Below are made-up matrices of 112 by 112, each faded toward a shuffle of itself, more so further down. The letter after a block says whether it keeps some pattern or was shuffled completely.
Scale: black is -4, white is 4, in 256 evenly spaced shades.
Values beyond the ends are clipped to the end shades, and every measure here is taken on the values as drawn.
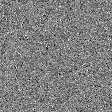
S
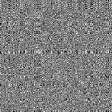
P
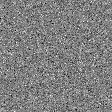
S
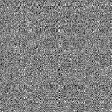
P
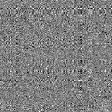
P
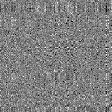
P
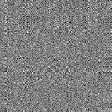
P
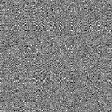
P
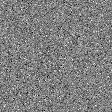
S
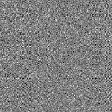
P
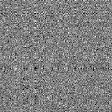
P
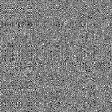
P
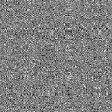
P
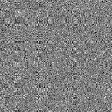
P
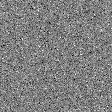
S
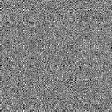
P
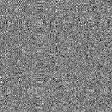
P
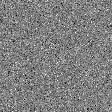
S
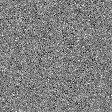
S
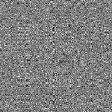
P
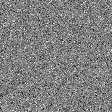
S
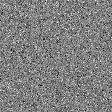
S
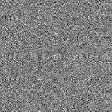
P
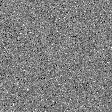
S
